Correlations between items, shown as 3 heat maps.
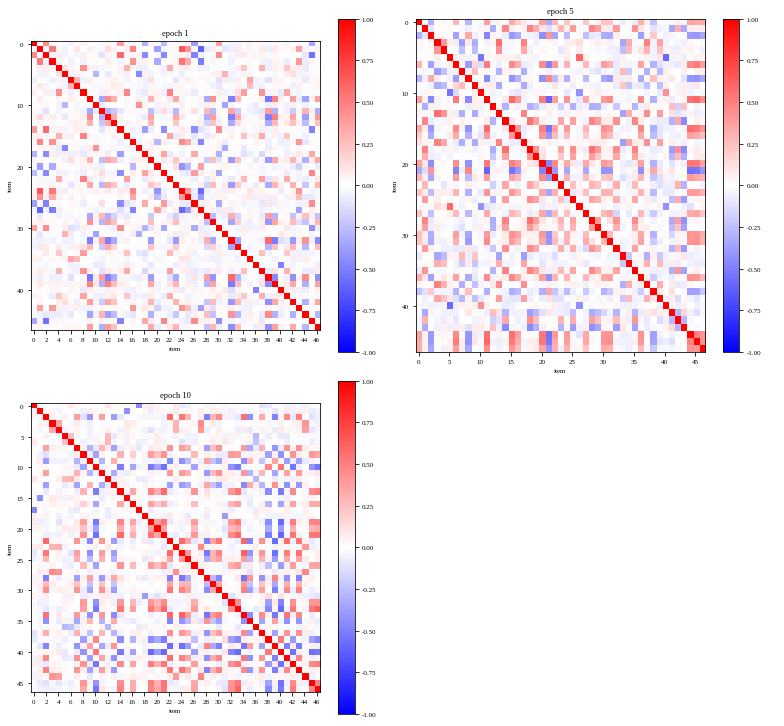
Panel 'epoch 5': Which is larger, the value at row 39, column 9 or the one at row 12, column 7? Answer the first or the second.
the second
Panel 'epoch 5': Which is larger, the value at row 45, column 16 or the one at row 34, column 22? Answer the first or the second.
the first
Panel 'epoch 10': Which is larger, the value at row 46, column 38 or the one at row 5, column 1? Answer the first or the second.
the second
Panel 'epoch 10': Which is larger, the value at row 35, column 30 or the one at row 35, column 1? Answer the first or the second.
the second
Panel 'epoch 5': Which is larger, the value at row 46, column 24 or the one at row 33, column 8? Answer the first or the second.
the first
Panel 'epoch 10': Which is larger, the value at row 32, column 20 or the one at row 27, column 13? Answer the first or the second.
the first
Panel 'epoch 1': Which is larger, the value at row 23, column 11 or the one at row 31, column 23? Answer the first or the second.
the second
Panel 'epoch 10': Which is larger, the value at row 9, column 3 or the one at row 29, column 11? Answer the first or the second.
the second
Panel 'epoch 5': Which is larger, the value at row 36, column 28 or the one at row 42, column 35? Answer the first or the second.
the second
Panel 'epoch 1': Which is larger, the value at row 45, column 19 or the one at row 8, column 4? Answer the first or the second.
the second
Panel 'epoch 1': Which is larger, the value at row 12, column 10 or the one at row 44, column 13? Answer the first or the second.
the first
